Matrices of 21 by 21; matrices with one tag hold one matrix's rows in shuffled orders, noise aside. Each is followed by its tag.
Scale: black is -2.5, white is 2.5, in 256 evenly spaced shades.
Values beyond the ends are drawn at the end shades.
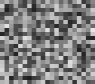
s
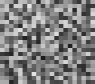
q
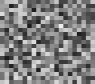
q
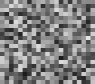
q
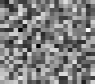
q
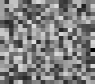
q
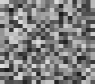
q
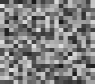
s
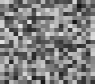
s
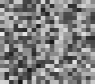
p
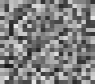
q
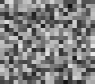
s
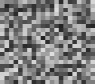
s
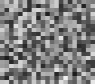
q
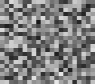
q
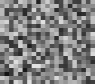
q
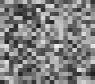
p
